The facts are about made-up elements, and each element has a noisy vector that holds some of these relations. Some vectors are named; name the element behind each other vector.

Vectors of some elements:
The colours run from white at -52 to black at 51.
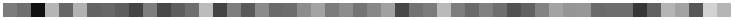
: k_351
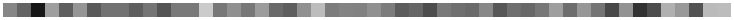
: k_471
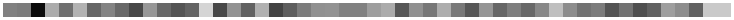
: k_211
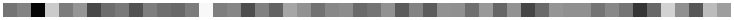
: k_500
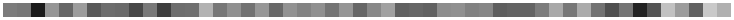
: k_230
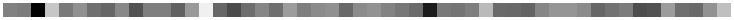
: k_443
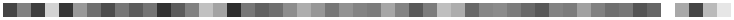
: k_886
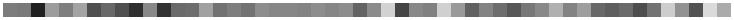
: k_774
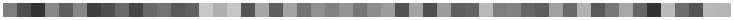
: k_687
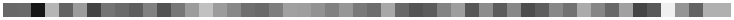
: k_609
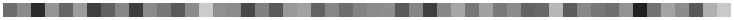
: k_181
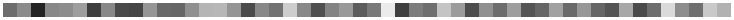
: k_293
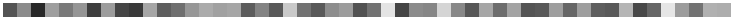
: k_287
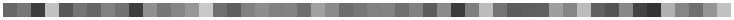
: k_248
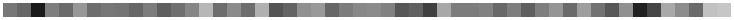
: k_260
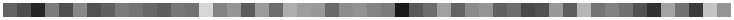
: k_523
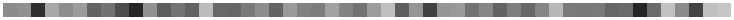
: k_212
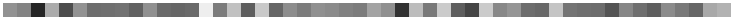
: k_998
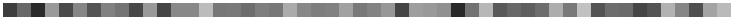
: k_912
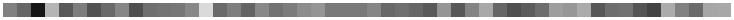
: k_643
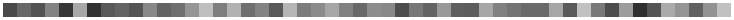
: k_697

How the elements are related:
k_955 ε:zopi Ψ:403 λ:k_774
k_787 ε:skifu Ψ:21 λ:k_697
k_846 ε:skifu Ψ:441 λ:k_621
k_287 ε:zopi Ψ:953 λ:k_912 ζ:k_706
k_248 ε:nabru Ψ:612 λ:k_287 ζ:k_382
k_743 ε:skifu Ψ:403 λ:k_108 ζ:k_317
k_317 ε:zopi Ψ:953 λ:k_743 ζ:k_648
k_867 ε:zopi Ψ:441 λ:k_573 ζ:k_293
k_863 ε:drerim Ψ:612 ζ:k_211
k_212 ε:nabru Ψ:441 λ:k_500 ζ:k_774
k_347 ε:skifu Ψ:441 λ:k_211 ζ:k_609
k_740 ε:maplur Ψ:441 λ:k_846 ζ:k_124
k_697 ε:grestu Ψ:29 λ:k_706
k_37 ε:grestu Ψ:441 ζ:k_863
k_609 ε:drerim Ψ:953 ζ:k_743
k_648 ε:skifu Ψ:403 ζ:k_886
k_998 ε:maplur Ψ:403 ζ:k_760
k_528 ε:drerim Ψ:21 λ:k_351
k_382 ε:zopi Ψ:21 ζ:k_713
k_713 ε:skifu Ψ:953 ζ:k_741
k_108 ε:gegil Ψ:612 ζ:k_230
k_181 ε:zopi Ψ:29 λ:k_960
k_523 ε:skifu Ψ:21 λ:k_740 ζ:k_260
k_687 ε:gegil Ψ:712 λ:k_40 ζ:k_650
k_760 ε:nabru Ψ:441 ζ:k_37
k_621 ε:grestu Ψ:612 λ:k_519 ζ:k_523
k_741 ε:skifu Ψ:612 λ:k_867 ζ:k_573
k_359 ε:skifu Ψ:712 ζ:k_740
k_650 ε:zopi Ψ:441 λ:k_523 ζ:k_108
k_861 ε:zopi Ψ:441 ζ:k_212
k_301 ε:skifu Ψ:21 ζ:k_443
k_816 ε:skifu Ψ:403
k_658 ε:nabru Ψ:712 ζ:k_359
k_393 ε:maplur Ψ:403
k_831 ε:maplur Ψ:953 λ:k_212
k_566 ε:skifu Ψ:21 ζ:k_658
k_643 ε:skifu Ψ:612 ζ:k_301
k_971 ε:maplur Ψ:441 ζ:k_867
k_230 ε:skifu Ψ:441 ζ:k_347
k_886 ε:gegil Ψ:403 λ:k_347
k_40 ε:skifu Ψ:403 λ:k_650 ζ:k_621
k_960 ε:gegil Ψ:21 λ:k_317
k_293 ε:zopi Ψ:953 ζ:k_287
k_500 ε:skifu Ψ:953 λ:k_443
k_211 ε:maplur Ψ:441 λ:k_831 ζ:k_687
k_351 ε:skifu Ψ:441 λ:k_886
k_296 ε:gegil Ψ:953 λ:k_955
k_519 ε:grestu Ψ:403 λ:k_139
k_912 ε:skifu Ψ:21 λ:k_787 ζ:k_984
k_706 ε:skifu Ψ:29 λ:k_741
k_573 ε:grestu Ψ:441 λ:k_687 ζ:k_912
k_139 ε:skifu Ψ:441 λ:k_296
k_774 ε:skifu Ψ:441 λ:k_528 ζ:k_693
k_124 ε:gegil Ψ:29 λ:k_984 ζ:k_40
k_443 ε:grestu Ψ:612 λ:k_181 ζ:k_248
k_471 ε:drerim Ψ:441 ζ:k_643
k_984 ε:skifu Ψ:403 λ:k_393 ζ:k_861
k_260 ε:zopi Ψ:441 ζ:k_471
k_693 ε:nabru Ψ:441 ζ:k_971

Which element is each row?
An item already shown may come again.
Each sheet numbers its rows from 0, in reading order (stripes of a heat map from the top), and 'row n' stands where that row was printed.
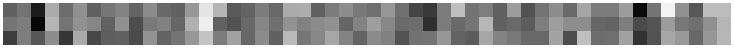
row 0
k_317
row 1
k_443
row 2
k_697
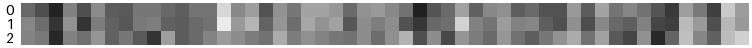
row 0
k_523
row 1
k_40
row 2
k_861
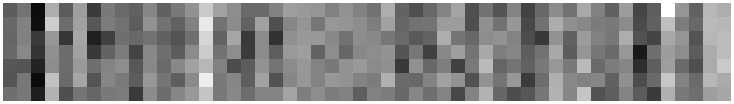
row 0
k_609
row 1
k_831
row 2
k_124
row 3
k_181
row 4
k_382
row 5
k_831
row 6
k_741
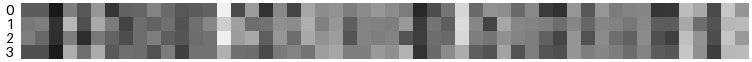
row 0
k_566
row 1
k_519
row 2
k_40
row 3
k_528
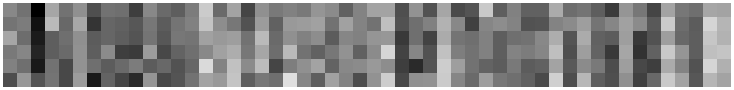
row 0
k_863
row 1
k_296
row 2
k_650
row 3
k_867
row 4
k_740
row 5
k_706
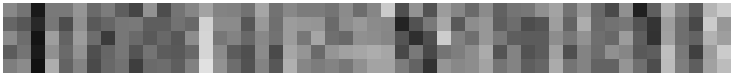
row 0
k_861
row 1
k_523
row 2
k_621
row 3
k_960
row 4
k_108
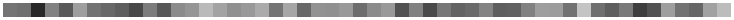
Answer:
k_573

